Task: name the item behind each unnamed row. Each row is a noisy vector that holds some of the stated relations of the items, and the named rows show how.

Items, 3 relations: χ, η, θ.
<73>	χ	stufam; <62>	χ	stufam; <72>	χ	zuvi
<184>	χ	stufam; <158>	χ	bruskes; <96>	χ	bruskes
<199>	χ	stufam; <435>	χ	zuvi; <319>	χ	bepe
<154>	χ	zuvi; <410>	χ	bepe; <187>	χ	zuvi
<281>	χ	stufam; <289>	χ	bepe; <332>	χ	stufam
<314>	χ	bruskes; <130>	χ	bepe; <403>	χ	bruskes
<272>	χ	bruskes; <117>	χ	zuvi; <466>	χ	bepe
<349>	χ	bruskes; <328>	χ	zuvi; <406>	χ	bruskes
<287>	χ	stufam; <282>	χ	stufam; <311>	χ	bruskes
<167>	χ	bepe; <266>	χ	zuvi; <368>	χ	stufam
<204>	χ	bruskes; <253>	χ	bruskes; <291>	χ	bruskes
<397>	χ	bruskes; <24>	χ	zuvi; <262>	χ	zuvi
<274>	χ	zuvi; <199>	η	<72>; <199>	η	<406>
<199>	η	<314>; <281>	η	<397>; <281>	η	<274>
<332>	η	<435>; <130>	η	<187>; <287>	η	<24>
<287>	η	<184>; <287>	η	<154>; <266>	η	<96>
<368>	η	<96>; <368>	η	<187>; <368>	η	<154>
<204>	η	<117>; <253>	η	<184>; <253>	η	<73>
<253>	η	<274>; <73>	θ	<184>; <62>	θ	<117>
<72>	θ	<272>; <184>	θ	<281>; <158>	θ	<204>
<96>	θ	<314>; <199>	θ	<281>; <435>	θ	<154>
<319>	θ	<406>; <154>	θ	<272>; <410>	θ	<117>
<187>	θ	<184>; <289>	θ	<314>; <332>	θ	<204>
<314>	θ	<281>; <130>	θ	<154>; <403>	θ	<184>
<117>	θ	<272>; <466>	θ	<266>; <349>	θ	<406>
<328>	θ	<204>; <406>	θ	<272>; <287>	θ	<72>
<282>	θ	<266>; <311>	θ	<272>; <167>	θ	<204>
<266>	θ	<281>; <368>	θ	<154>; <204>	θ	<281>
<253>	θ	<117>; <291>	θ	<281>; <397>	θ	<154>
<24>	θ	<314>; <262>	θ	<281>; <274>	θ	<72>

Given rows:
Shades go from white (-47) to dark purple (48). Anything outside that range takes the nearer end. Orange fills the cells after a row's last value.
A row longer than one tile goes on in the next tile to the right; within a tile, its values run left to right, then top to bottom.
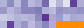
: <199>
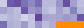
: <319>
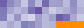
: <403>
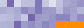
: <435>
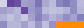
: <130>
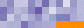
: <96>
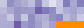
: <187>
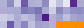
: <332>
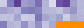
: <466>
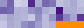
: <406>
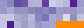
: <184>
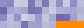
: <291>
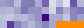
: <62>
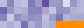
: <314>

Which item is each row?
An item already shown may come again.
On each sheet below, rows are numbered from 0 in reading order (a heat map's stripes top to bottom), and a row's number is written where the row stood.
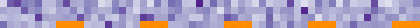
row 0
<319>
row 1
<158>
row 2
<253>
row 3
<266>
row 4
<24>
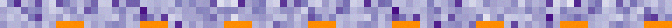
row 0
<289>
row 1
<406>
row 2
<281>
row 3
<272>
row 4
<406>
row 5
<117>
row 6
<368>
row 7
<349>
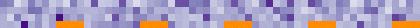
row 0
<204>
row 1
<154>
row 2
<319>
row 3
<289>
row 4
<158>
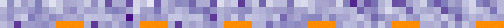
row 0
<274>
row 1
<287>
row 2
<73>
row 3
<435>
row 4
<410>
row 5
<167>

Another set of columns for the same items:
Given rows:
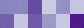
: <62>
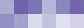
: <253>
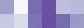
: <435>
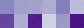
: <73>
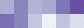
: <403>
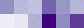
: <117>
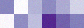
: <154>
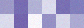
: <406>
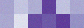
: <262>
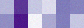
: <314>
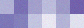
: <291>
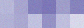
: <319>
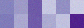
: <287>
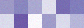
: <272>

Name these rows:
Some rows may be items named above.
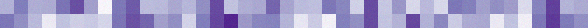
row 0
<403>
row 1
<435>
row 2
<24>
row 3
<158>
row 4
<368>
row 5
<130>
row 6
<274>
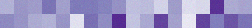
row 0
<466>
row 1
<332>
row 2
<187>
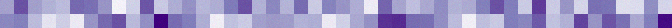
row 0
<158>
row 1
<184>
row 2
<403>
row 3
<167>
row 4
<266>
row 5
<403>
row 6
<368>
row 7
<281>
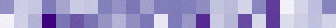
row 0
<72>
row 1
<289>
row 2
<332>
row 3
<204>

